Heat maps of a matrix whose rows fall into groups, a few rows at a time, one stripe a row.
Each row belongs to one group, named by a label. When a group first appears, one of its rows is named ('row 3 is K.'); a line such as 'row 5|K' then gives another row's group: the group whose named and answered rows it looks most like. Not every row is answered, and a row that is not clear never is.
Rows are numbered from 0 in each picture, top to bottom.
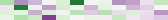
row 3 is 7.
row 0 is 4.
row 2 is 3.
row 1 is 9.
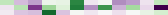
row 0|4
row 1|3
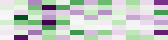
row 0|3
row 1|7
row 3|9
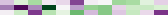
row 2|3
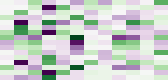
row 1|7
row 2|9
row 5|9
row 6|7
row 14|7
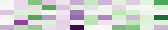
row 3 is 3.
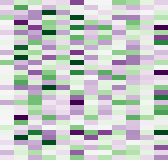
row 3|4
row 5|3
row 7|3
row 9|9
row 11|9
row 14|3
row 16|9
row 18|3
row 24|9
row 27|9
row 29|3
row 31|3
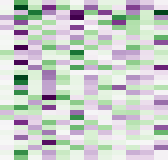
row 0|9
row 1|9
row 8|3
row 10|4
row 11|4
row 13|3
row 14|7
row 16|9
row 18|9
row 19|7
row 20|3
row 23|4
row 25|3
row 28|7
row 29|3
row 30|9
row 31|9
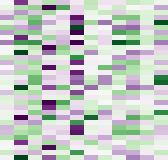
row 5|4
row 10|9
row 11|4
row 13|7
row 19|4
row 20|7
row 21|7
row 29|7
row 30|4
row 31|9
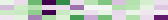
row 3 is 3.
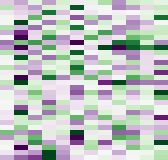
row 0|7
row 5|4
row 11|9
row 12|3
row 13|4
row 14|3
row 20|7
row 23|3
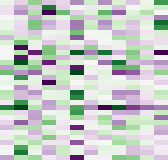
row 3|3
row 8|9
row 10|3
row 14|4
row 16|7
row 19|4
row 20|9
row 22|4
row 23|3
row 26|3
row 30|9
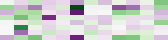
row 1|4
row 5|9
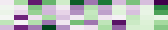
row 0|3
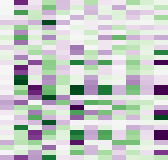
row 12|3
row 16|9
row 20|7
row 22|3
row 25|9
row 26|3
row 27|3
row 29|7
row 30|3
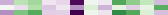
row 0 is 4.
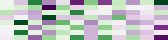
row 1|7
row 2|4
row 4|9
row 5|3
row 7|3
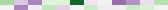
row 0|4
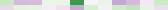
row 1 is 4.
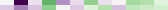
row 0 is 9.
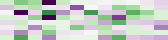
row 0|7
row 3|7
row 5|3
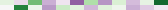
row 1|9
